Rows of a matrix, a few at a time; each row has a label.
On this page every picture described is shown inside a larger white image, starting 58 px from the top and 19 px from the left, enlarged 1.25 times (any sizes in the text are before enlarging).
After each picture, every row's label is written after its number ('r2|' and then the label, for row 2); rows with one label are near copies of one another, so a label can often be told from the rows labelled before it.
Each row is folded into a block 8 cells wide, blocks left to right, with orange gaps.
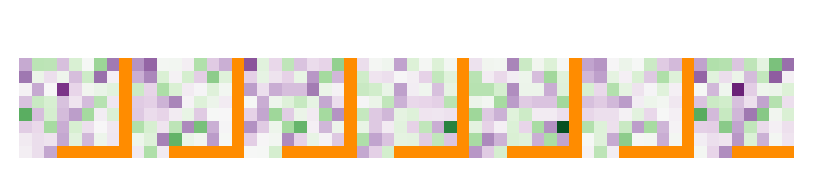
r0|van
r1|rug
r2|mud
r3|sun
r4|sun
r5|rug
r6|van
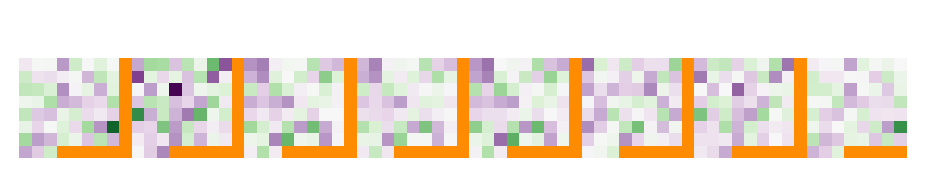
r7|sun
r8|van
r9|rug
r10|rug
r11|rug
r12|mud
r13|van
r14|sun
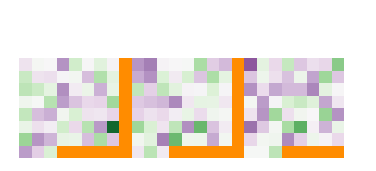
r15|sun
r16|rug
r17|mud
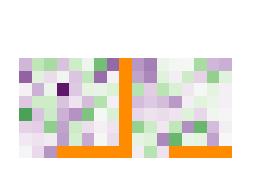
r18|van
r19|rug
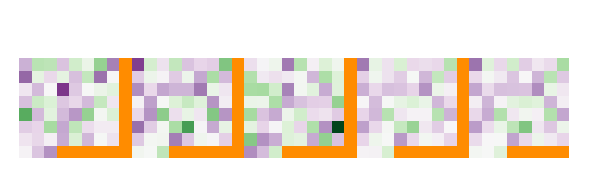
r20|van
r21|mud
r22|sun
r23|mud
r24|mud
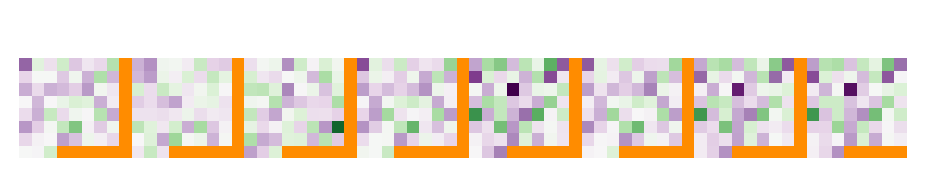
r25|mud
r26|rug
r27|sun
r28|mud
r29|van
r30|mud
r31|van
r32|van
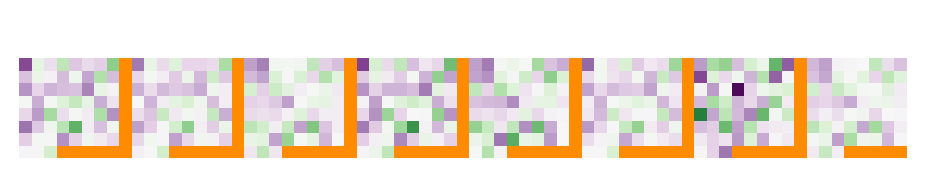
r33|mud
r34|mud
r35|rug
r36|mud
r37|rug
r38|mud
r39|van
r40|rug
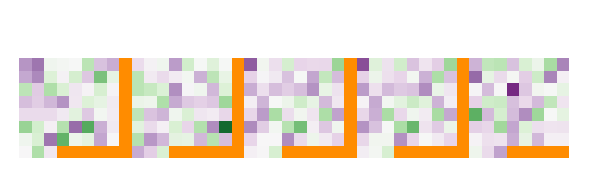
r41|rug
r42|sun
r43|mud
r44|mud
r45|van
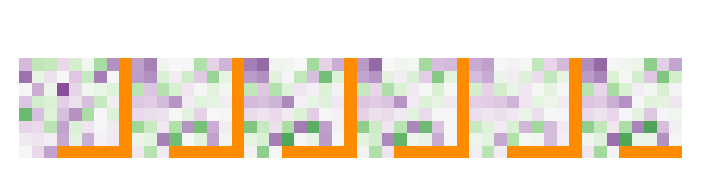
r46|van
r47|rug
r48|rug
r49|rug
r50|rug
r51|rug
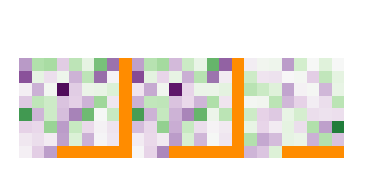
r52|van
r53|van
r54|sun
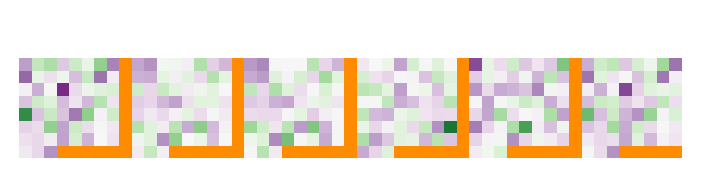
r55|van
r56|rug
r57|rug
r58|sun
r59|mud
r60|van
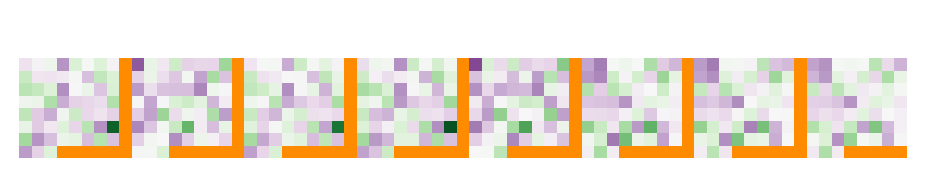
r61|sun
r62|mud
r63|sun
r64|sun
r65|mud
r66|rug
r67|rug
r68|rug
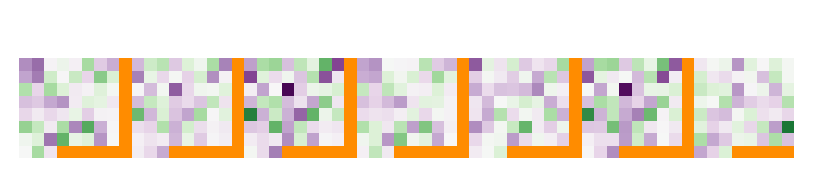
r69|rug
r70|van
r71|van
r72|rug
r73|mud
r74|van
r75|sun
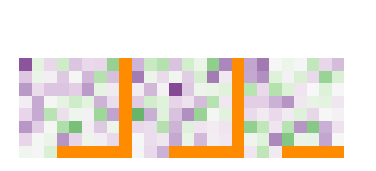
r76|mud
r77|van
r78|rug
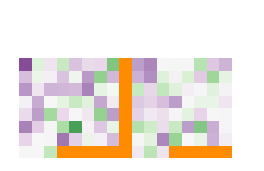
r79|mud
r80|rug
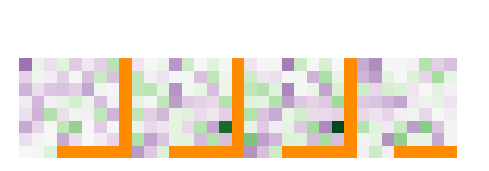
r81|mud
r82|sun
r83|sun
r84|rug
